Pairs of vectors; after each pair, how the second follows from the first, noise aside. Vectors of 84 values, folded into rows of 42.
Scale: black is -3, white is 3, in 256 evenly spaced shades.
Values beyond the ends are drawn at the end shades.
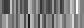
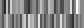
sign-scrambled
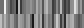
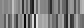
shuffled
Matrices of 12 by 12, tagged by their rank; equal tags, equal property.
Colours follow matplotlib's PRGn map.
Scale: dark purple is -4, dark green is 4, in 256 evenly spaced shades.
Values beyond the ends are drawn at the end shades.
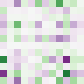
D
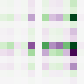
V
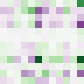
D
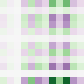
V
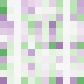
D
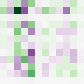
D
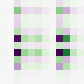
V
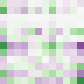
D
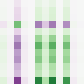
V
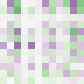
D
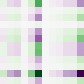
V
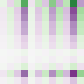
V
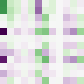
D
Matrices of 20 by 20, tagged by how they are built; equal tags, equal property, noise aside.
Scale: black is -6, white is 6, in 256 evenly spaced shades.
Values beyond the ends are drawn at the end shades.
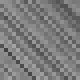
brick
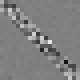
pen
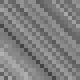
brick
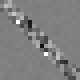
pen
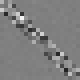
pen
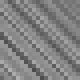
brick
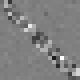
pen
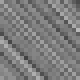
brick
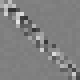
pen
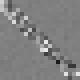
pen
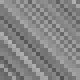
brick
